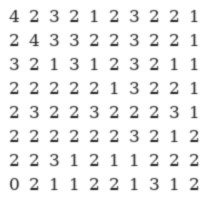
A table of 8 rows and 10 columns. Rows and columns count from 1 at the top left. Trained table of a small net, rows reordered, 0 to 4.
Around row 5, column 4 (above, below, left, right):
2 2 2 3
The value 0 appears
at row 8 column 1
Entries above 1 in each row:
8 9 6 8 9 9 7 5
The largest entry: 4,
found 2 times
